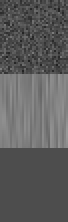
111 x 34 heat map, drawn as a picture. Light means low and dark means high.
It is made of 3 by 1 panels. Panel 1,1: high, fine-grained. Panel 2,1: middling, streaked downward, faint in contrast. Panel 3,1: high, flat.
